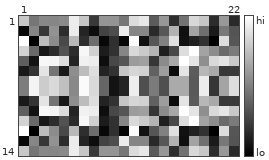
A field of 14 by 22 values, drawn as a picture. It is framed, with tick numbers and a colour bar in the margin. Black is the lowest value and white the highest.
Seam: none. Odd rows or columns: none. Slope: none. Mirror symmetry: top to bottom.
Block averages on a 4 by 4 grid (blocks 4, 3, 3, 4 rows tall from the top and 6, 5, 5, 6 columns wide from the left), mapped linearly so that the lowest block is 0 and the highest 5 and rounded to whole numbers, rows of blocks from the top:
2031 | 3235 | 3235 | 2031
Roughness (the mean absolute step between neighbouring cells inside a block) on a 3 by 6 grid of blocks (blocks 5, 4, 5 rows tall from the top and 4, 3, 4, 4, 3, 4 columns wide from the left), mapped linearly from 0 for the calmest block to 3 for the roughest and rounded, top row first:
331131 | 111011 | 331131
